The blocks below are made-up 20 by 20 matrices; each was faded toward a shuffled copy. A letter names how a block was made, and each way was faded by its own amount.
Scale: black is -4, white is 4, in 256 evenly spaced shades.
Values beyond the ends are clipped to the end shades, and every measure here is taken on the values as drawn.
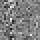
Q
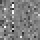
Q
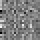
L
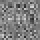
L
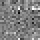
L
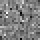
Q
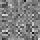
L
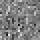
Q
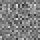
L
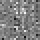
Q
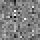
Q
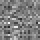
L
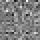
L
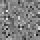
Q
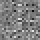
L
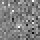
Q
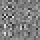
L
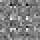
L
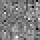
Q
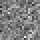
Q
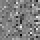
Q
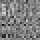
L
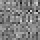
L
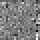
Q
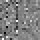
Q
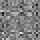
L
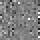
Q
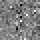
Q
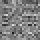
L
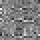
L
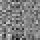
L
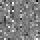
Q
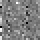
Q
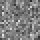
Q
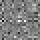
L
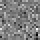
Q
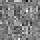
L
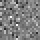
Q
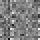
L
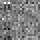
L
